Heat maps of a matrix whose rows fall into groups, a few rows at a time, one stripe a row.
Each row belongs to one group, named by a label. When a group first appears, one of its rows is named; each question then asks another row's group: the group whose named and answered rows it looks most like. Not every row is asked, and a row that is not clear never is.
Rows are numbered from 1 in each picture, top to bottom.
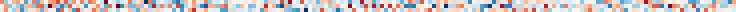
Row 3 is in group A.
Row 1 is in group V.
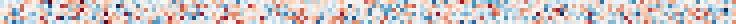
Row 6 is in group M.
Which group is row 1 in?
V
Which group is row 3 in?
M
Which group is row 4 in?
M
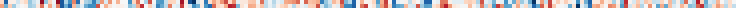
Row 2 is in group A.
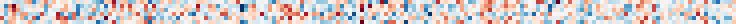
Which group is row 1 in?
M
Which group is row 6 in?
M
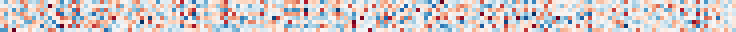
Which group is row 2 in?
V
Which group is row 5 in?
M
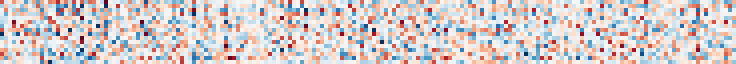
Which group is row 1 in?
V
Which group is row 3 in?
A
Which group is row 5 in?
V
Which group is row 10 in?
V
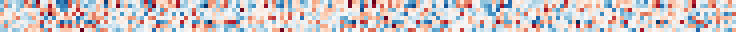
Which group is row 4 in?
V
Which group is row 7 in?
A
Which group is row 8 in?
V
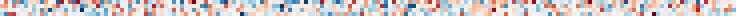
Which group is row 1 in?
A
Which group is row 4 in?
M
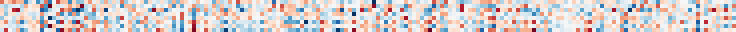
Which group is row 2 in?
V
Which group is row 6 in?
A
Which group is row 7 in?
V
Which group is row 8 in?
A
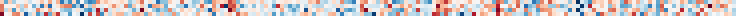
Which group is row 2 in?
M
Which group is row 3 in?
A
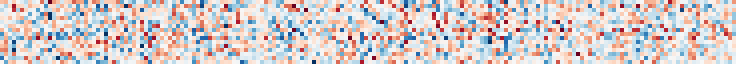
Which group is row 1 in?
V
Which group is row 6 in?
M
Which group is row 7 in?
M
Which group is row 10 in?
V
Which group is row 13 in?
M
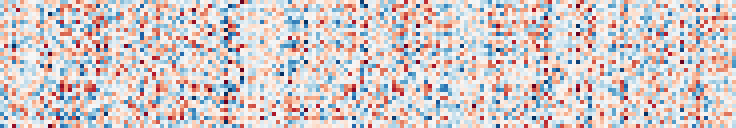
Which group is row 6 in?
A
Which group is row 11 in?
A
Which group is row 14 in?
V
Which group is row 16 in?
A
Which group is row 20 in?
M
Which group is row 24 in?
M
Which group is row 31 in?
M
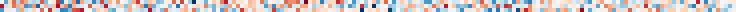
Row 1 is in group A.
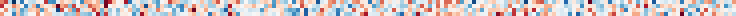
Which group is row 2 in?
V
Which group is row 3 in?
A
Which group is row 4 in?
A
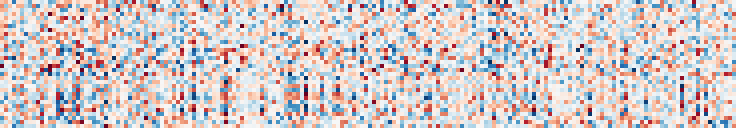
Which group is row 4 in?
V
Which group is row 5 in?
V
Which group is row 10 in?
V
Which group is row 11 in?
A
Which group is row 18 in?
V
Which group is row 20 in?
A
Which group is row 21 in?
M
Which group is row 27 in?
A
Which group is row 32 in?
M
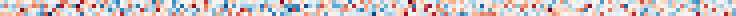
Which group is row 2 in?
A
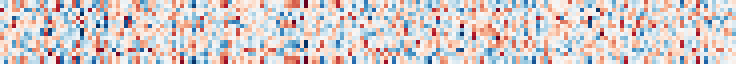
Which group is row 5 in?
M
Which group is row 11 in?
A
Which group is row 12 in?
A
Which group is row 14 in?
V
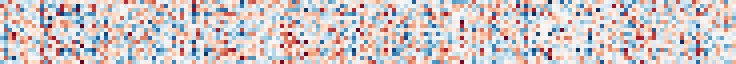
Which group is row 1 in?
M
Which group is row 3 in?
A
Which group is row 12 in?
V
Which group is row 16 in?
V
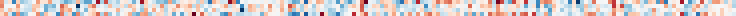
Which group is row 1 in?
A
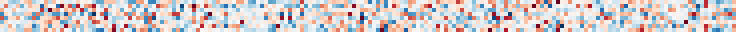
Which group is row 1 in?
M
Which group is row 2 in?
A
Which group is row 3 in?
V
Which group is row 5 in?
V
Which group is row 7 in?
M
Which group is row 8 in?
M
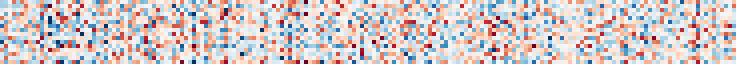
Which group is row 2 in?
V
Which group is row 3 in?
M
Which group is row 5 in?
M
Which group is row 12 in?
A
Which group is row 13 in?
V
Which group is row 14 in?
M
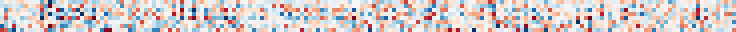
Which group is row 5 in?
A
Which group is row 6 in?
A
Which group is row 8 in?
M
